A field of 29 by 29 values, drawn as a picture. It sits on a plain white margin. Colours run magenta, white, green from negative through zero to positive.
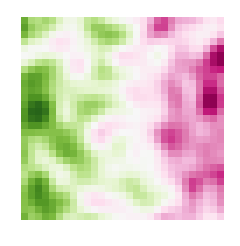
No lone cell stands out from its neighbours. The field climbs toward the left. No row or column stands out. There are no regular stripes. The ninth with the highest average is the middle left. The texture is blotchy.
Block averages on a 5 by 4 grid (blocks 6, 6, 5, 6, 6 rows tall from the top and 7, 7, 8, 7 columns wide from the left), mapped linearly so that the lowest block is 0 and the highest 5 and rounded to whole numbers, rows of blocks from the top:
3321 / 4320 / 5320 / 4320 / 5331
